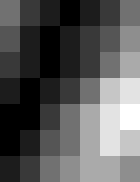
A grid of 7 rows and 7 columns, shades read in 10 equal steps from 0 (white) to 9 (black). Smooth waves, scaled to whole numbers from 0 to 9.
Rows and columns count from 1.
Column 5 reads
8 7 7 5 3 3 3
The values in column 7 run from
0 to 5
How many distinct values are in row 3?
5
